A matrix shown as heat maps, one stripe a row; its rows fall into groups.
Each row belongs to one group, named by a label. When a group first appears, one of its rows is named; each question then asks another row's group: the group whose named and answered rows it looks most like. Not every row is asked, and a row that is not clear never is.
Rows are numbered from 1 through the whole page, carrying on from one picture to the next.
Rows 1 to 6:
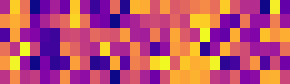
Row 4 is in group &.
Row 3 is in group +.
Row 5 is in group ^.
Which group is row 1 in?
^
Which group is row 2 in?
^
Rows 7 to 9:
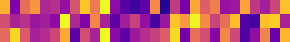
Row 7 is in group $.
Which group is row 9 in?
&
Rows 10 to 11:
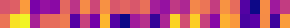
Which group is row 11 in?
&
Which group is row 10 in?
&
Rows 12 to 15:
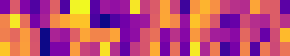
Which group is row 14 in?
$
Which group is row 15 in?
$
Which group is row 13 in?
^
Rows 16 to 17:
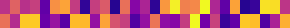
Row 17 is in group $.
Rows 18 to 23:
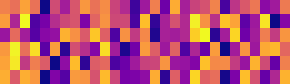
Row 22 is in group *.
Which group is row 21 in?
$
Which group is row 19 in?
&
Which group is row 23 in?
$
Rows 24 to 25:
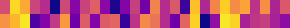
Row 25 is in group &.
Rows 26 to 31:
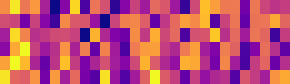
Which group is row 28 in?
*
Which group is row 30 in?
&
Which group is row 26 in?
*
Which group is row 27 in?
+
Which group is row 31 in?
$
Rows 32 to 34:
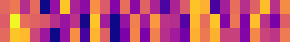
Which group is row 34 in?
*
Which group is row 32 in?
+
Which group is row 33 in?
*
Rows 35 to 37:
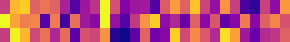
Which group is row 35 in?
&
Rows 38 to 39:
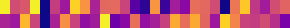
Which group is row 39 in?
&
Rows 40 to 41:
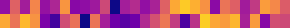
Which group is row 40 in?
+
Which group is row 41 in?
*
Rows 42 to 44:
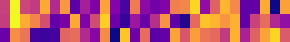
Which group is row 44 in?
+
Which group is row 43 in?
*
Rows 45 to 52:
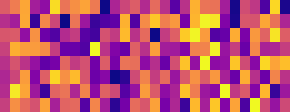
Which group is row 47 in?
+
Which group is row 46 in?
^
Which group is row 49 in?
+
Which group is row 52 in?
*
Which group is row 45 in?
^
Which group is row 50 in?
^
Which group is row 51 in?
&
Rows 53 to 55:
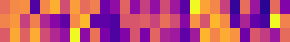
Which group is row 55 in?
*
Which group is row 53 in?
^
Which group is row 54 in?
^
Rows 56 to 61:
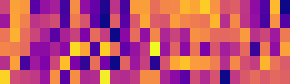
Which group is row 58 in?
*
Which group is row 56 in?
^
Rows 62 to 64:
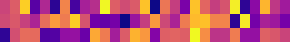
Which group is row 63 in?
^
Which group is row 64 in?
+
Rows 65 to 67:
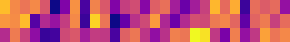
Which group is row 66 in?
*
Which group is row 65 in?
*
